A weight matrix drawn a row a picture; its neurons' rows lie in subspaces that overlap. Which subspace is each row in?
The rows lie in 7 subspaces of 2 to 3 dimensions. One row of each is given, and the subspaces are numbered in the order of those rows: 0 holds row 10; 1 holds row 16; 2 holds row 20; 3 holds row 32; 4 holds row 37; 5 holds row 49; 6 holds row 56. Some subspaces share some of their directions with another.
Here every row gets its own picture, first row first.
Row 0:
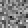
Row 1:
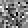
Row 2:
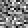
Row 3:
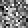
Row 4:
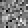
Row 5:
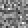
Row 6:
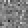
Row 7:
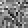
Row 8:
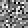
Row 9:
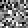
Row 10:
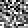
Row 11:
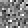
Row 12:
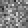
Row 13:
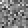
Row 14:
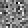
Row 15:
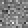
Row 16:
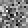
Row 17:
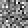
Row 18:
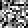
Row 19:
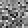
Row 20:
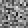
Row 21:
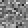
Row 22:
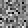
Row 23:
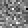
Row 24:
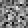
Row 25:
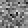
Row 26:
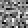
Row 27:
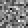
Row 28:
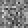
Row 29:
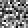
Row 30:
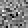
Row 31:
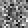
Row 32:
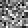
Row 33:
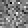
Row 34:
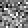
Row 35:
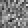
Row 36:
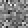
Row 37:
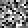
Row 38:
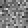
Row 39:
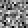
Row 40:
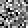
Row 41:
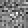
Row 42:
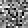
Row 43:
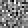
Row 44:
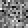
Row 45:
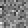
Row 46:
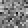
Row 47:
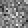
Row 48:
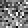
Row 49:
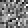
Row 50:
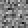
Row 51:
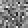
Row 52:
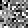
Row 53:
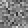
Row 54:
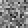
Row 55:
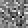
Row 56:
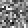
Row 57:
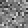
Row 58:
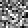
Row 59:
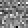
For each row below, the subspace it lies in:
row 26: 6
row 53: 6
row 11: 5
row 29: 4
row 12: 1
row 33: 0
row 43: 5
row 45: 4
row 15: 0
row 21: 4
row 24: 2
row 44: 2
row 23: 0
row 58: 3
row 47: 1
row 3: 1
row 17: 5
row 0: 3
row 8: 5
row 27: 2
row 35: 5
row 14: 5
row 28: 2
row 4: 5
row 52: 2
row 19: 3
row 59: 4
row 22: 0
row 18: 2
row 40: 0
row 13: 6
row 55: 4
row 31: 1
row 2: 0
